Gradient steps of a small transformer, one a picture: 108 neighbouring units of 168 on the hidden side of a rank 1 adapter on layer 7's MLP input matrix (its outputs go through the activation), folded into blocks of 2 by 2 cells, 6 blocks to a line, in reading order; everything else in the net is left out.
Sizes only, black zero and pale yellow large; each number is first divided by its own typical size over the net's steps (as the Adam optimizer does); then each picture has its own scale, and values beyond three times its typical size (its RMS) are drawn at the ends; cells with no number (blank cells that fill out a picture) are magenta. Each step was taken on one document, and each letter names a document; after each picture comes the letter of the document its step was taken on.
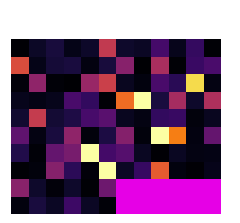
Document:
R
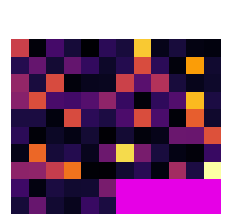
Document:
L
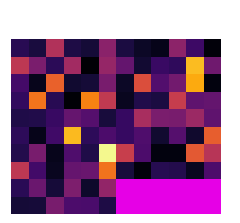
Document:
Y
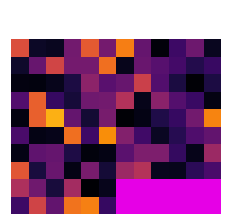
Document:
Y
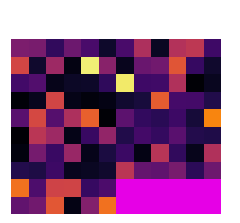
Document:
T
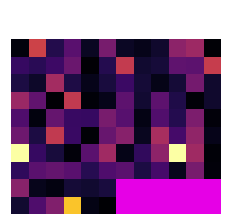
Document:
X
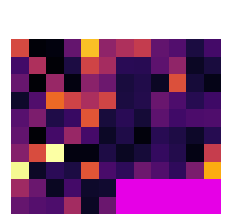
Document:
T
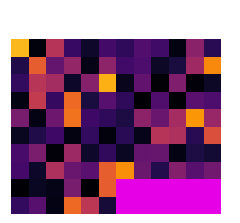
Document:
Y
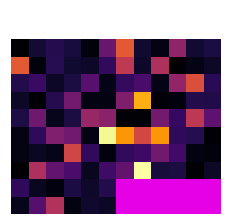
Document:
R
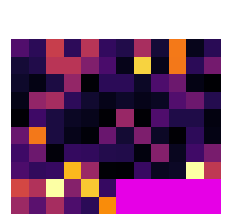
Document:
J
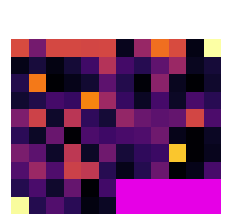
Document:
T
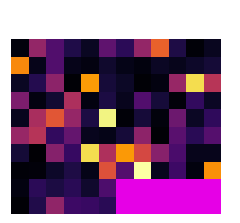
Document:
R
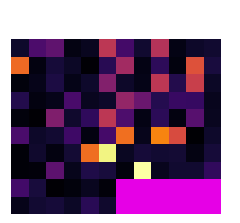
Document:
R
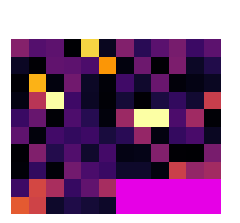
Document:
J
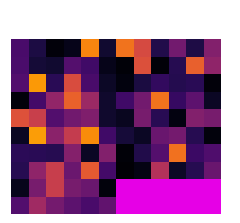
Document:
J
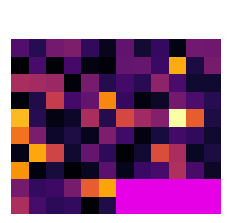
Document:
T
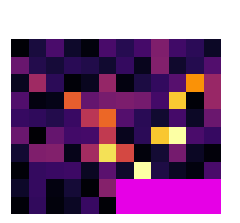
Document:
R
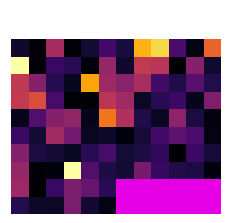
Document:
L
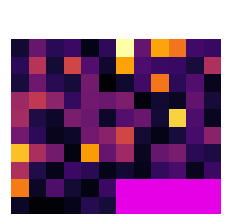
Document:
X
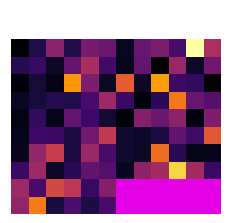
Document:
T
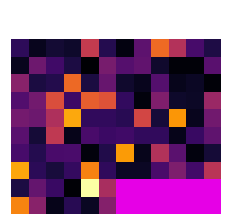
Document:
J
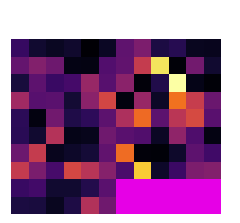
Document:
L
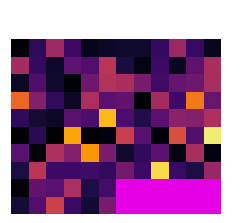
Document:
Y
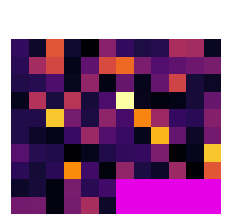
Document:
Y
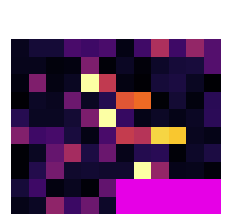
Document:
R
